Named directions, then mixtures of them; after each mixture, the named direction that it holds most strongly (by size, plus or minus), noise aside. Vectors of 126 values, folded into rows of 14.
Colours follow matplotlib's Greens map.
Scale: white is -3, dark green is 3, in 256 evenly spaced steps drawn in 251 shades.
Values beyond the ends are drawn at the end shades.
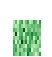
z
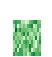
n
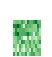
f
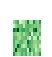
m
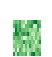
f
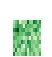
m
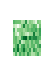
f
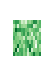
n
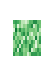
n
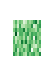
z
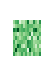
m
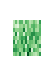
z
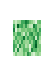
n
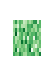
z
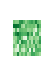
f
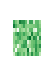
m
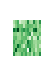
m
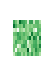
m
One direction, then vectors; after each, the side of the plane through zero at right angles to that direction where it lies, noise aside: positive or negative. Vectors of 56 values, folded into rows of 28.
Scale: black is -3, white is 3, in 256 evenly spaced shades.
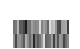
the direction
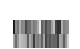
positive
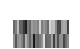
positive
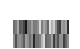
positive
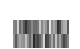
positive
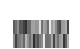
positive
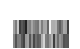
positive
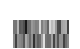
positive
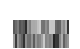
positive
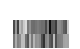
negative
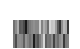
positive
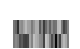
negative
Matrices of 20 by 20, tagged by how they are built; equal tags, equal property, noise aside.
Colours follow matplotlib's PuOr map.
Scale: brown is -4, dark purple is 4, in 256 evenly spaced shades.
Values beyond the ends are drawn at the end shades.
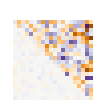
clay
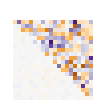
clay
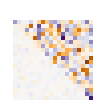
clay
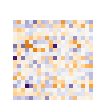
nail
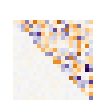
clay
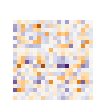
nail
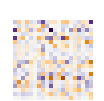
nail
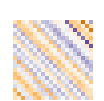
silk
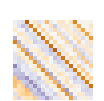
silk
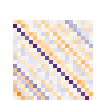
silk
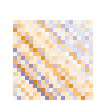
silk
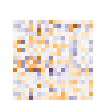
nail
